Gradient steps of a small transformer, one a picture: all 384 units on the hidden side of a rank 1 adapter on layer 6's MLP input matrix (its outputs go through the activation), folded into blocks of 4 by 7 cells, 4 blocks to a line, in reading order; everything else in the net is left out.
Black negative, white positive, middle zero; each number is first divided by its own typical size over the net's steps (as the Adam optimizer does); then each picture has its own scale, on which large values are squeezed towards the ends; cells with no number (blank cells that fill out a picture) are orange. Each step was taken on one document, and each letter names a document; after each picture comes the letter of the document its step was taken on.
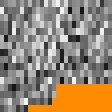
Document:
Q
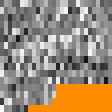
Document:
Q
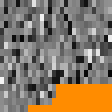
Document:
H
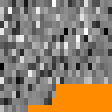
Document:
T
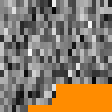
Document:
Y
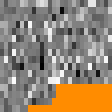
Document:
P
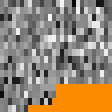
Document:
Q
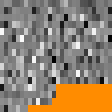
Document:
H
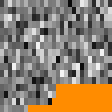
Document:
Y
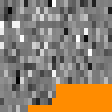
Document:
T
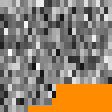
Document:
Y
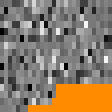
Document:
H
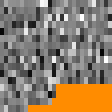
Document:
P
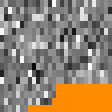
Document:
T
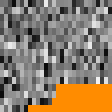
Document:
Q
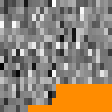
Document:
T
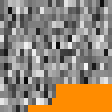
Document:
Q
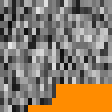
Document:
Q
